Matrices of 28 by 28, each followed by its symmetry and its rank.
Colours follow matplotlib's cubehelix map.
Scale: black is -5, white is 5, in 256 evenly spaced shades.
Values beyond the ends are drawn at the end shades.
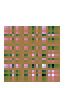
symmetric, rank one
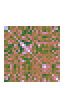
symmetric, rank five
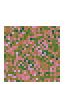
antisymmetric, full rank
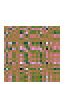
antisymmetric, rank two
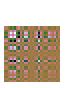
symmetric, rank one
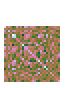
symmetric, rank five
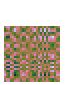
antisymmetric, rank two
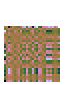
antisymmetric, rank two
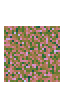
antisymmetric, full rank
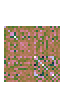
symmetric, rank five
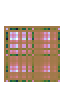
symmetric, rank one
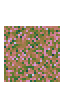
antisymmetric, full rank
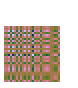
symmetric, rank one
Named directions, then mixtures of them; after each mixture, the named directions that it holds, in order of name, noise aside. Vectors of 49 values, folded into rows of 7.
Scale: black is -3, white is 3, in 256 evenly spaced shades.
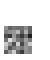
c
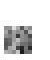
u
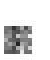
c, u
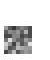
c, u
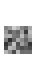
c, u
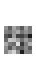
c, u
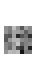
c, u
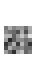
c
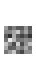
c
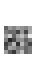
c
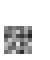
c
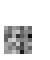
c, u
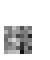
c, u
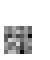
c, u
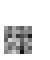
c, u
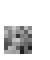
u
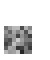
u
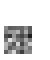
c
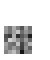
c, u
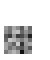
c, u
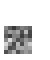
c, u
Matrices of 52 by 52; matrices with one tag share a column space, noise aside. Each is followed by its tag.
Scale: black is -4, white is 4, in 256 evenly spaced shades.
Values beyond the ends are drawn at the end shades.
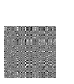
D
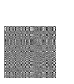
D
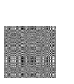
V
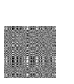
V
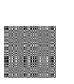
V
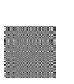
D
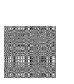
V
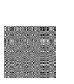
D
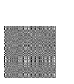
V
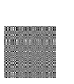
D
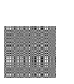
V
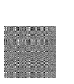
D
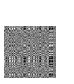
V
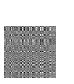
D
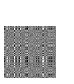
V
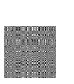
D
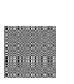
V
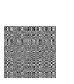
D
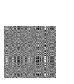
V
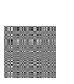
D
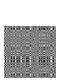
V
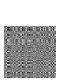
D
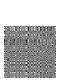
D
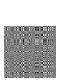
D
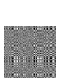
V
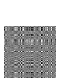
D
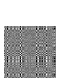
V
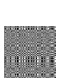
V
